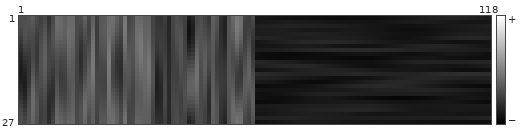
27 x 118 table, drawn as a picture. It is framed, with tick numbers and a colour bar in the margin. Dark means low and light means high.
It is made of 1 by 2 panels. Panel 1,1: low, streaked downward. Panel 1,2: very low, streaked across, faint in contrast.
